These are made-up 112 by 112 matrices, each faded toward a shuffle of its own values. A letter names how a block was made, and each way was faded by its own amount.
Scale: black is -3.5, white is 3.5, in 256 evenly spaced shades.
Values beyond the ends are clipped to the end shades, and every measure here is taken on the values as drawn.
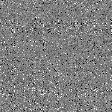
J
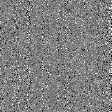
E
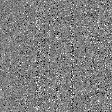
E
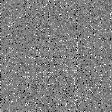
J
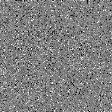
J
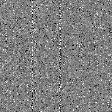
E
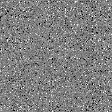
J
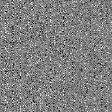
E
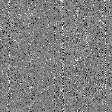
E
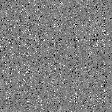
J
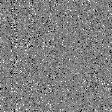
J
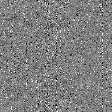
E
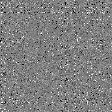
J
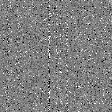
J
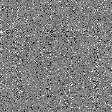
J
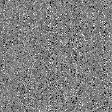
E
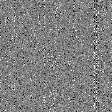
E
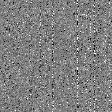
E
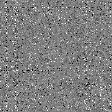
J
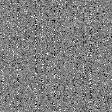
E
